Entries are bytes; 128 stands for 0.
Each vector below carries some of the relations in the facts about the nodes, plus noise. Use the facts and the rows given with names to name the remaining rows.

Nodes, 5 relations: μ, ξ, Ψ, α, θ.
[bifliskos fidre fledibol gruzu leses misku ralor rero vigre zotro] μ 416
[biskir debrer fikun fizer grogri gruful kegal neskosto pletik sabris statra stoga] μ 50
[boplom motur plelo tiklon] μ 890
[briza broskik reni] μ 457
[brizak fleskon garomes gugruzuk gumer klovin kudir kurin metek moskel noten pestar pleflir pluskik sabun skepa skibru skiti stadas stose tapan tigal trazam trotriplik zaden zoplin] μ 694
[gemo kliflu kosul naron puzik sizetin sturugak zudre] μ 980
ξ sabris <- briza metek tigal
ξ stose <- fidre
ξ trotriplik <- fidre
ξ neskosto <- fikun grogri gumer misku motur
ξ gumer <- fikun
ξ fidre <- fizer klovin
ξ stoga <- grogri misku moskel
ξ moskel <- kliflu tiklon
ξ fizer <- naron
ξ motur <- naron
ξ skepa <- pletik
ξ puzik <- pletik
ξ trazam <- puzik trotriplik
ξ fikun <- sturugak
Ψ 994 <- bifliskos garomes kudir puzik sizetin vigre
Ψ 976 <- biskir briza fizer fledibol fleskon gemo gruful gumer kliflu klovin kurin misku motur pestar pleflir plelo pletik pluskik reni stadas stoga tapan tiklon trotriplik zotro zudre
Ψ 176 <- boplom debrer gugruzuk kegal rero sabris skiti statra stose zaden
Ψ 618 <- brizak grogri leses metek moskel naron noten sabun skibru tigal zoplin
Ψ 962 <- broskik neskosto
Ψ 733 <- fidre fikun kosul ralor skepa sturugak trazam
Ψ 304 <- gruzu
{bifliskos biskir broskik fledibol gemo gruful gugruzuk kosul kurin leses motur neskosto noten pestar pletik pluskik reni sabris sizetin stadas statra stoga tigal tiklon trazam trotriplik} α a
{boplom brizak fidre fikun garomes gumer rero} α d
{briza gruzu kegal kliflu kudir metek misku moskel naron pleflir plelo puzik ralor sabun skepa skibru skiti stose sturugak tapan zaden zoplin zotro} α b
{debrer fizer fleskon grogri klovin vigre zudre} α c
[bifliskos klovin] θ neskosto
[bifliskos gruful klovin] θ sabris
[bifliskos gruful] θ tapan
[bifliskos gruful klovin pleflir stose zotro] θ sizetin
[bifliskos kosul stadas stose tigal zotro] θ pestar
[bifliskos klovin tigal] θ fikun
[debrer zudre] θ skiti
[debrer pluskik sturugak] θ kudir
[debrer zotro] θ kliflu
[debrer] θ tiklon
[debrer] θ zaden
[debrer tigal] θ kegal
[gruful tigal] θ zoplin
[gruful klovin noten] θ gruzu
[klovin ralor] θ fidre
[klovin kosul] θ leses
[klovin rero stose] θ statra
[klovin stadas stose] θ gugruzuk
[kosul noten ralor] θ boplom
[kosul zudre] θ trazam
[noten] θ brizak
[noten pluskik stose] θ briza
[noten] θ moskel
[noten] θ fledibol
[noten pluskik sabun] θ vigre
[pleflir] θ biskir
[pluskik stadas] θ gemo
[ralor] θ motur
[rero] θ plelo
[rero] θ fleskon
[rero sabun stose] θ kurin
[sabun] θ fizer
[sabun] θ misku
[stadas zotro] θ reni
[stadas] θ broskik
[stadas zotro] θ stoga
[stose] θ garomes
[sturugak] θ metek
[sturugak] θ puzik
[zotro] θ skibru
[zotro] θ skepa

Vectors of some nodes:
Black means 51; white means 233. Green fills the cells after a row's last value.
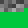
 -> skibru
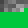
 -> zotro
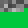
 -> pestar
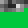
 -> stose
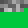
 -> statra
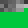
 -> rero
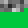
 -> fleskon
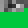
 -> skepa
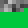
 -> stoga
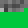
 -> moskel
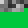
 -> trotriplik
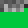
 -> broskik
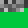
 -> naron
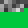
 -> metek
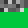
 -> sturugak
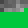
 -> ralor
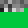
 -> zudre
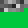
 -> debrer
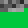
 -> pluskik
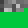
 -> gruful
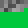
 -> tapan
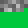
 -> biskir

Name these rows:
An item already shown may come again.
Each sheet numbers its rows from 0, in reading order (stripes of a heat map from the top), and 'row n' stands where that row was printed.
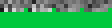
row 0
zudre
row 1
sizetin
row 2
gruzu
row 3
sabun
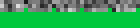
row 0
fidre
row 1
tiklon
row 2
vigre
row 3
noten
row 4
gemo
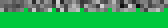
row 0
moskel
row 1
naron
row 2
puzik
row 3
kegal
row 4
trazam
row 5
kurin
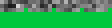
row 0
stose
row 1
tiklon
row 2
misku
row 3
gruzu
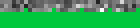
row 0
tiklon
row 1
ralor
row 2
boplom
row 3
briza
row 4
grogri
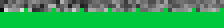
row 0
kosul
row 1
gumer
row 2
tigal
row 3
bifliskos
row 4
motur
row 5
plelo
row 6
ralor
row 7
fledibol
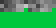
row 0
rero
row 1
gruzu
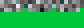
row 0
pletik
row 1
fikun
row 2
kliflu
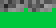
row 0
sabun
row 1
pleflir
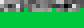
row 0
fizer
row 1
leses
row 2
klovin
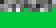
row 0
sabris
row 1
fleskon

